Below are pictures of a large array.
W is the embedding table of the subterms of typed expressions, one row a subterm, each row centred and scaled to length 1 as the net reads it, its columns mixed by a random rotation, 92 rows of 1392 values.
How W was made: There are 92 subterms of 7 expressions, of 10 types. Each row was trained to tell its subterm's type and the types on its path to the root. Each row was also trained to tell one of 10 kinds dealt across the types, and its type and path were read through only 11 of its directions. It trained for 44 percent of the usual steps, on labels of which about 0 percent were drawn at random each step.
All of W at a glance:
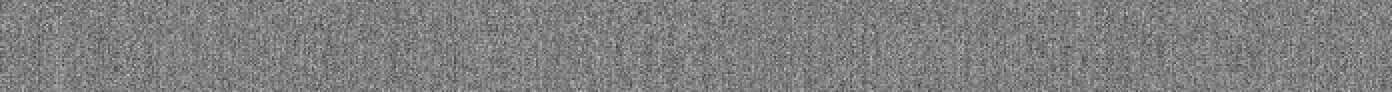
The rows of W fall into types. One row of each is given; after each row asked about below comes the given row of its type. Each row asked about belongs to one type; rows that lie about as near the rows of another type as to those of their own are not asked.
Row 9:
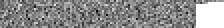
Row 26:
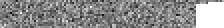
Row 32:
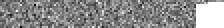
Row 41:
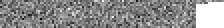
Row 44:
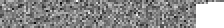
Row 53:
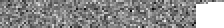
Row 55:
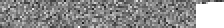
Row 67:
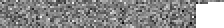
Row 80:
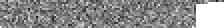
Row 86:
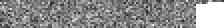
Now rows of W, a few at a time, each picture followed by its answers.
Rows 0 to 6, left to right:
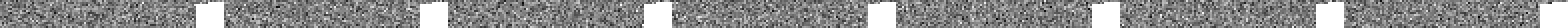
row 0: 26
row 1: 9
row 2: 86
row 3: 86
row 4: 86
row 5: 53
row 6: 41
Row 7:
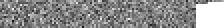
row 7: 9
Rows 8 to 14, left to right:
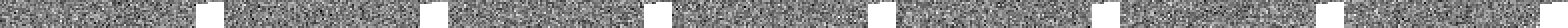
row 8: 86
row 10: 41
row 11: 53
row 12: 9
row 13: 9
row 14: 80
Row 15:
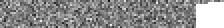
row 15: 67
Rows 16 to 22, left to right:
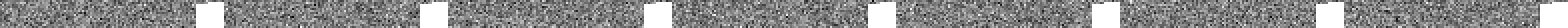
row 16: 86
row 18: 80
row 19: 44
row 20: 41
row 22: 80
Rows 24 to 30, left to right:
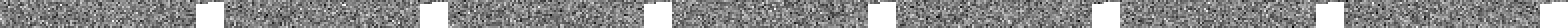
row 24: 67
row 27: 86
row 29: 67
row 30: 32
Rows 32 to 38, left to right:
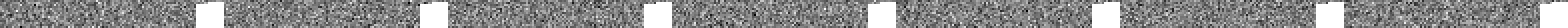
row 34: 41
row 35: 9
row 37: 41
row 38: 32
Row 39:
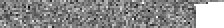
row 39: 26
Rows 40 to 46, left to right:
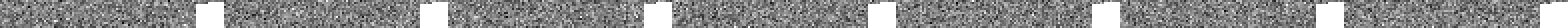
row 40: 41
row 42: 86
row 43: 44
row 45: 67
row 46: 53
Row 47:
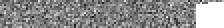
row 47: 44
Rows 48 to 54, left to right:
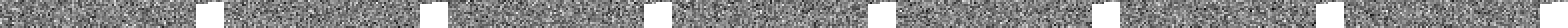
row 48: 44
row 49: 80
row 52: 53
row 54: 44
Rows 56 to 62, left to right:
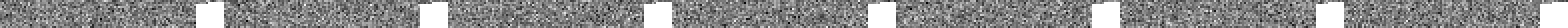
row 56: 53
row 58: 55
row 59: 55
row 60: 9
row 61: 67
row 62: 55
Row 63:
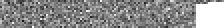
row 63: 44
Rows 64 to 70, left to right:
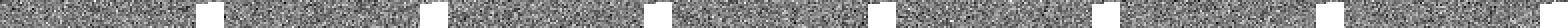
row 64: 53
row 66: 55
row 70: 41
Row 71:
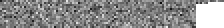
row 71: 53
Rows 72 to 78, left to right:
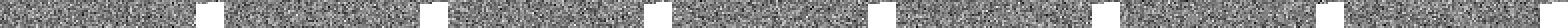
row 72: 55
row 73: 41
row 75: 44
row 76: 55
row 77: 44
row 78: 67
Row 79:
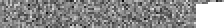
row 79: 55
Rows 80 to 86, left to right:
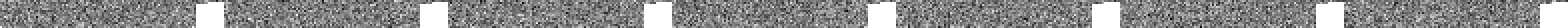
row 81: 44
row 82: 86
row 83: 26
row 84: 80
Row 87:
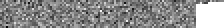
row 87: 26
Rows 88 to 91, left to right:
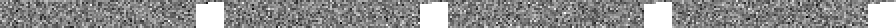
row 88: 41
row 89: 55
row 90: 55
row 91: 26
